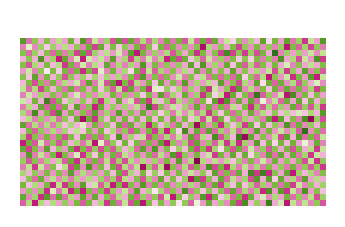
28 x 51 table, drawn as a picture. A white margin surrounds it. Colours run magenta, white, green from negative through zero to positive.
There is no seam. There is no overall slope. Overall the values sit about 50% of the way up the scale. The values fall into two levels. The field is checkered.
